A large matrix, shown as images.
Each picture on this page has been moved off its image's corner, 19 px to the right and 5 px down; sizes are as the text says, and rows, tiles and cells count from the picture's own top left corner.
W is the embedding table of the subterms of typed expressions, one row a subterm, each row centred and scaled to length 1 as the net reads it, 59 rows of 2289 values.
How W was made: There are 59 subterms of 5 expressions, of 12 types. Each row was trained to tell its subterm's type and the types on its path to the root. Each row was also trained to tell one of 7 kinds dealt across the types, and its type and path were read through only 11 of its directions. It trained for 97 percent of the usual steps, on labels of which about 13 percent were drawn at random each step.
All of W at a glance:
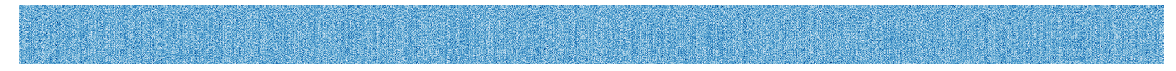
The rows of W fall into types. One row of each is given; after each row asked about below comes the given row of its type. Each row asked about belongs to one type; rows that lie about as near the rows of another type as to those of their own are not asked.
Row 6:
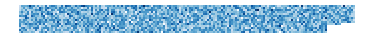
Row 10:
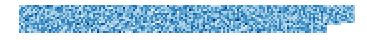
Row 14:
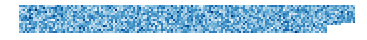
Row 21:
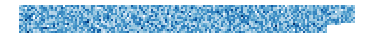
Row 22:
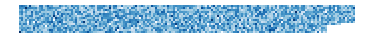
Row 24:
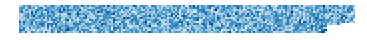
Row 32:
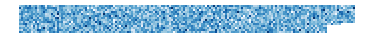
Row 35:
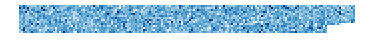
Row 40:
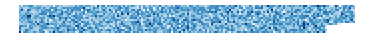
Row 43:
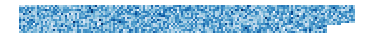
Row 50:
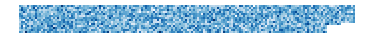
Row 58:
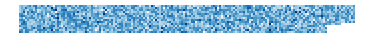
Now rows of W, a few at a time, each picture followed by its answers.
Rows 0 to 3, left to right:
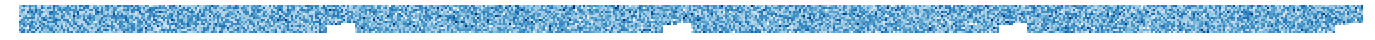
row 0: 14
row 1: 14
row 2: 14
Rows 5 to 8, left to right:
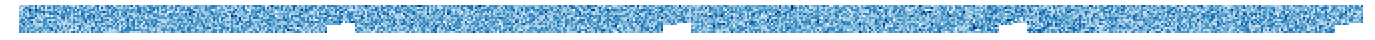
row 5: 14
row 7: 24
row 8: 50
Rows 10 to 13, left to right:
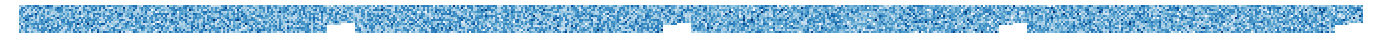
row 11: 6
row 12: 50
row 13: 58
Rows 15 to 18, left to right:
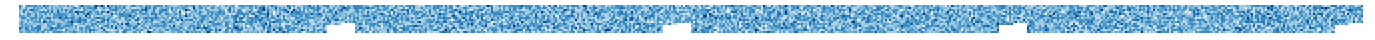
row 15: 50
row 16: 22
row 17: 58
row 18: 58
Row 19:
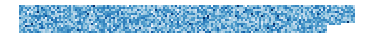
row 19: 24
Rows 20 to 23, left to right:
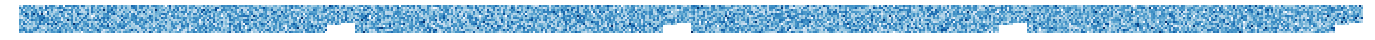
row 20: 21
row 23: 10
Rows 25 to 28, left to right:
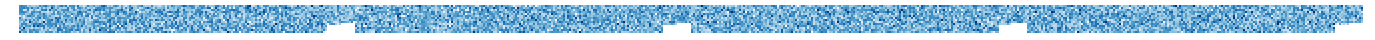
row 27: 10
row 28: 32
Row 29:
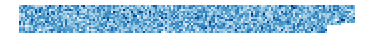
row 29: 22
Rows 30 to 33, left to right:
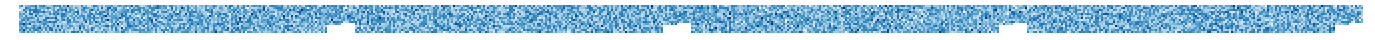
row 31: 32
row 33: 10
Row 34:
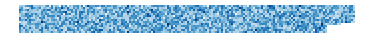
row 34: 43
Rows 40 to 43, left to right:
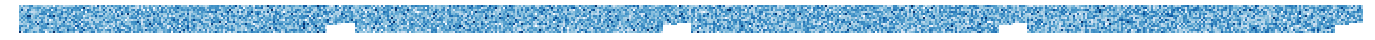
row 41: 6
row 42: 10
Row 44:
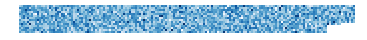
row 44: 21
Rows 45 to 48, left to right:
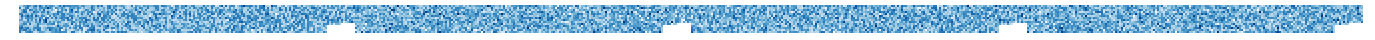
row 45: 21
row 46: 22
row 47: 21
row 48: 40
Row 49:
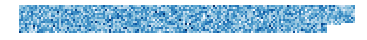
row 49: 10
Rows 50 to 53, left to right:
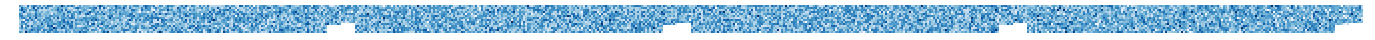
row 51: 24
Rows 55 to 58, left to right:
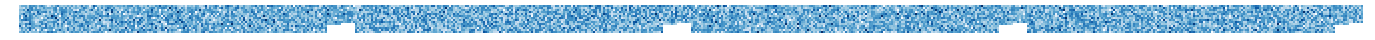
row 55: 14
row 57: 50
